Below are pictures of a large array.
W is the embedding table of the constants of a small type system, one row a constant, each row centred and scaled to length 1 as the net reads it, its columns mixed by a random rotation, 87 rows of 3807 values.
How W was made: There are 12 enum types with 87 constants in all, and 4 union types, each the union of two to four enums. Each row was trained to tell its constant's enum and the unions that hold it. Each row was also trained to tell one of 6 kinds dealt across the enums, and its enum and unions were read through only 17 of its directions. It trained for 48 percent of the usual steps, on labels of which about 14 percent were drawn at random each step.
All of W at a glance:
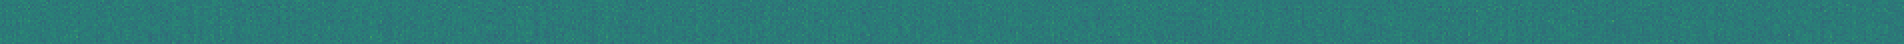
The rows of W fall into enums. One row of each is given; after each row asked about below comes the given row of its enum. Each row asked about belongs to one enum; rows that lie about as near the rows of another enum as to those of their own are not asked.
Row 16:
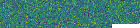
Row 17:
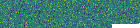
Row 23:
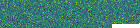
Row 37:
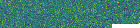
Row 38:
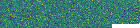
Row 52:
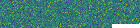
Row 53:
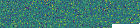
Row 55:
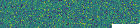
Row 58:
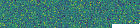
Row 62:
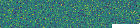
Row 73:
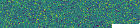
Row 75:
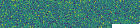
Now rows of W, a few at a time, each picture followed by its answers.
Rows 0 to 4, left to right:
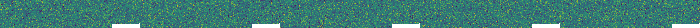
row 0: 17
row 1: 16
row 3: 75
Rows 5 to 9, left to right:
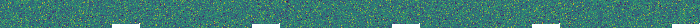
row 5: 73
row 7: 37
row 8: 62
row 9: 23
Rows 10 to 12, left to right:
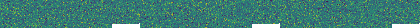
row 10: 38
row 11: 16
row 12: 75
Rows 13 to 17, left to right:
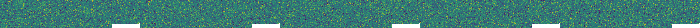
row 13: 73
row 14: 37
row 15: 52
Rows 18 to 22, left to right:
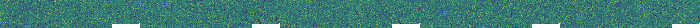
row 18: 23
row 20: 75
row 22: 52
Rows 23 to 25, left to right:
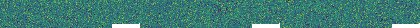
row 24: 23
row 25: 37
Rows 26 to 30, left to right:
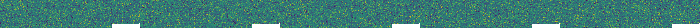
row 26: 38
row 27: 75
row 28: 38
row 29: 23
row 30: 62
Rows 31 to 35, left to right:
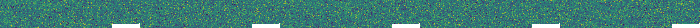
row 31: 55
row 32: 62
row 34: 73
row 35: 38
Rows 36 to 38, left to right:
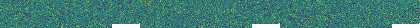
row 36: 16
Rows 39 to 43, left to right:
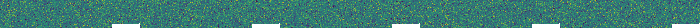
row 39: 52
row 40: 52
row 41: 52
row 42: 38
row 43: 58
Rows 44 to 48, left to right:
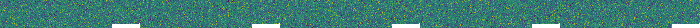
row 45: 23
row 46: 52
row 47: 17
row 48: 73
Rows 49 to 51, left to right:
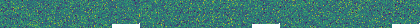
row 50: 17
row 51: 75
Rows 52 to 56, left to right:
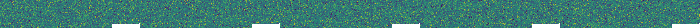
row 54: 62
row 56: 38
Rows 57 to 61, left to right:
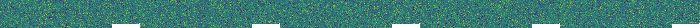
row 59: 62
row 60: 75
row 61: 58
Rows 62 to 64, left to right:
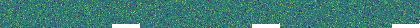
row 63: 17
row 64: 58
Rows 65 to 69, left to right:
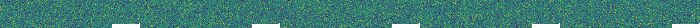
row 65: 17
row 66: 55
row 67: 37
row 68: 55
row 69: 17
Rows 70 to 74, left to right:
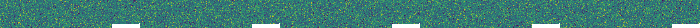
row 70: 23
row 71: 17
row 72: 16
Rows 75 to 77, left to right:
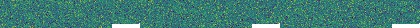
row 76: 37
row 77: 38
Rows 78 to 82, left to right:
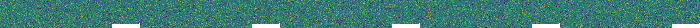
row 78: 75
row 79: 17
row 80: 73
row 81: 62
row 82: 37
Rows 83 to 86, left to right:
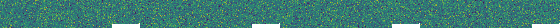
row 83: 55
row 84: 38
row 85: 52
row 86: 73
